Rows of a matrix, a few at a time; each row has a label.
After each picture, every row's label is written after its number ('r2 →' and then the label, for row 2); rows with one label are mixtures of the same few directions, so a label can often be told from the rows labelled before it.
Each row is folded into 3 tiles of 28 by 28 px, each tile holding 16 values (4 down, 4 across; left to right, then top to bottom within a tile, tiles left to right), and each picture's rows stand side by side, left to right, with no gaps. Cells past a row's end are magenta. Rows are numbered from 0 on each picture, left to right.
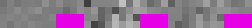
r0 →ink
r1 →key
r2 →key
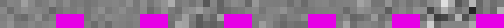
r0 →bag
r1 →ink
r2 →key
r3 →key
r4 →bag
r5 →bag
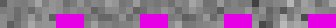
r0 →key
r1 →bag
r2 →bag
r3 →key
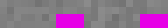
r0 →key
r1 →key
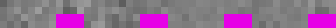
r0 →ink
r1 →key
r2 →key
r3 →ink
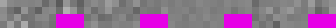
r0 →ink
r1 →bag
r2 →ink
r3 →ink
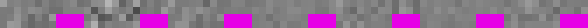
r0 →key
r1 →bag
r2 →key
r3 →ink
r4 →ink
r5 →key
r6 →bag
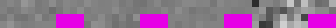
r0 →bag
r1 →key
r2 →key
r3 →key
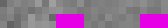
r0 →key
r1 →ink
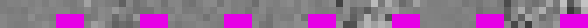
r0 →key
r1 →key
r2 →bag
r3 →key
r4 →key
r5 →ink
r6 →ink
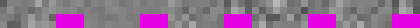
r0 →key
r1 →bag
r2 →ink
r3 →bag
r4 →ink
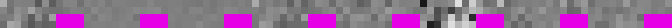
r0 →key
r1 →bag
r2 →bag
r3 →key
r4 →bag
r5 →key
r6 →ink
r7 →key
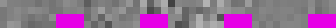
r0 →key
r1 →ink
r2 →key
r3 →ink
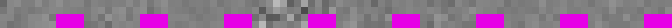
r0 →key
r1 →ink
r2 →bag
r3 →bag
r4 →key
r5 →bag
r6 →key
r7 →bag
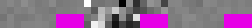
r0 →bag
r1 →key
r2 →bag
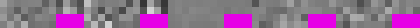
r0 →ink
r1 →ink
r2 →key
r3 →key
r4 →bag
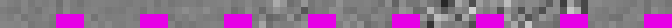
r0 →ink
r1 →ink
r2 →ink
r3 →bag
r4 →ink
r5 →bag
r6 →ink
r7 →ink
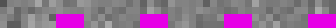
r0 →key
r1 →ink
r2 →key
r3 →ink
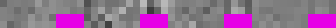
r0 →key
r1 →ink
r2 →ink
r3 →ink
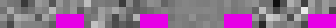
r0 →bag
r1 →key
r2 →ink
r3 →bag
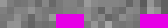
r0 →key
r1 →ink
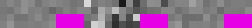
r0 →bag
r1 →key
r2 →bag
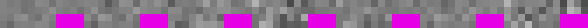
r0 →bag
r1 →bag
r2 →key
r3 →key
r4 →key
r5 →bag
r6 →ink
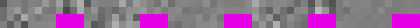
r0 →ink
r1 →key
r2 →key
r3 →ink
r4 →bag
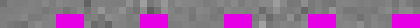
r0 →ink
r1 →ink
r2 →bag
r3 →bag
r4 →ink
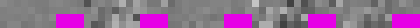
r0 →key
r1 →key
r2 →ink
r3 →key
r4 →key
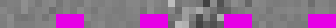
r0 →bag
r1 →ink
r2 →key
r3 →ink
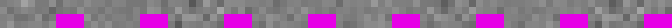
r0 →bag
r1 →ink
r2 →bag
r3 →bag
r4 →key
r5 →bag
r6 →key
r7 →bag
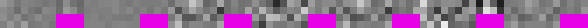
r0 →ink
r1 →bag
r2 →bag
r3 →bag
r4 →bag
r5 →ink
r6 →bag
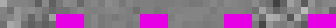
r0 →key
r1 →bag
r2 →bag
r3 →bag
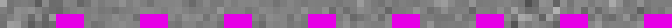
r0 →key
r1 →key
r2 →bag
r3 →bag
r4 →bag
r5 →bag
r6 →bag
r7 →bag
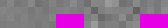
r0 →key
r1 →bag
